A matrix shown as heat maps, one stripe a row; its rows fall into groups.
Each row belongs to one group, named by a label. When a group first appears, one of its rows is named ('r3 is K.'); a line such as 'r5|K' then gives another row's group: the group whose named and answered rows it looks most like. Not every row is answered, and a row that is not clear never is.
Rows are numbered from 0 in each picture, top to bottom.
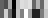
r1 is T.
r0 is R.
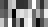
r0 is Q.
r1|R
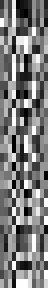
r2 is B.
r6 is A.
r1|B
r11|T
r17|Q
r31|R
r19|B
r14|Q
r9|Q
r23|A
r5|T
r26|Q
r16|T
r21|A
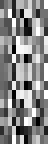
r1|T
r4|R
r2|A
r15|A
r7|R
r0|R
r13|T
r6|A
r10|R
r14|B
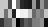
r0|B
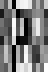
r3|A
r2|A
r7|R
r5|T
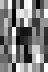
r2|T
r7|R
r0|T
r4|B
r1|R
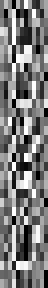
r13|T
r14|T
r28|Q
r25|A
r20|R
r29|R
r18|B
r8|B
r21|Q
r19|T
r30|B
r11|R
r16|Q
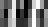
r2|Q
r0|A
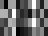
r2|Q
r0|Q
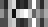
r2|Q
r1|R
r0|Q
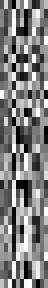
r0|T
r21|A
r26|T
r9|R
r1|A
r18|T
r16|A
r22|A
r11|R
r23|R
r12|A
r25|T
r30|A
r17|T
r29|A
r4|R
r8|Q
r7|T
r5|T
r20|B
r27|R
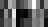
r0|Q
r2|B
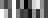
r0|A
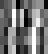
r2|A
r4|Q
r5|Q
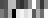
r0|Q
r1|R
